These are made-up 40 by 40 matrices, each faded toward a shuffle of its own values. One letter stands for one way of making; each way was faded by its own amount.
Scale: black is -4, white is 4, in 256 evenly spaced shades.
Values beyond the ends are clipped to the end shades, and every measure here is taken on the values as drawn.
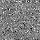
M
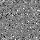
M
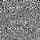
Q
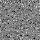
M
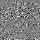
Q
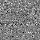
Q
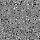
M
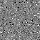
M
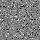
M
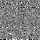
Q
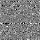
Q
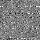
Q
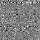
Q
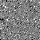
M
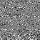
Q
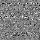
Q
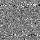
Q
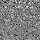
Q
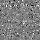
M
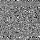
Q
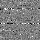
Q
